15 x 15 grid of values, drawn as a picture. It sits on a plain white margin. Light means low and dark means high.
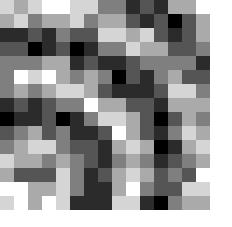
Mirror symmetry: none. Odd rows or columns: none. Rings: centred on the bottom left.
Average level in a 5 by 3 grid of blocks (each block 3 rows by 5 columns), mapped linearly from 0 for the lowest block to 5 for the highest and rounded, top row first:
2 2 4
3 5 4
5 2 3
2 4 3
0 3 3
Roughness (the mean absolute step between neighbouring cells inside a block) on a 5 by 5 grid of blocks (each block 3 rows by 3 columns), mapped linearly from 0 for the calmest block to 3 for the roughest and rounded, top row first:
32123
23200
12300
02232
23032
